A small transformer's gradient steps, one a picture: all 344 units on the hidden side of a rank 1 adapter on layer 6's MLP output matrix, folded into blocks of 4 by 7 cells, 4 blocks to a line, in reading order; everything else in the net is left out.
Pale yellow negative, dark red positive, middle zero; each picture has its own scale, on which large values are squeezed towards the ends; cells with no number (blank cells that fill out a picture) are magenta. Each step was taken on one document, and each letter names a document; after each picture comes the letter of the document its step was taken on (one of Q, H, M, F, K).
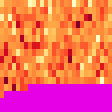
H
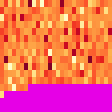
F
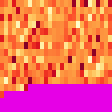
H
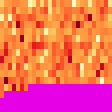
H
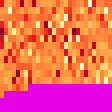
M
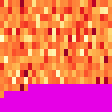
M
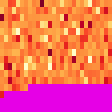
F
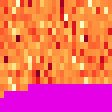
F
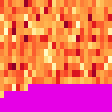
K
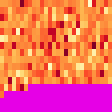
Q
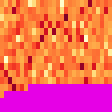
F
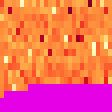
Q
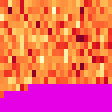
M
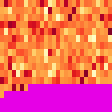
K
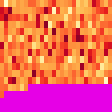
M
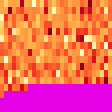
M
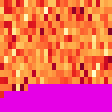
K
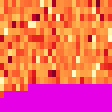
K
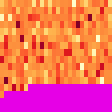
H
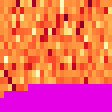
F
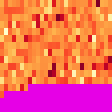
K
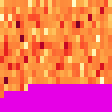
H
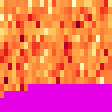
H
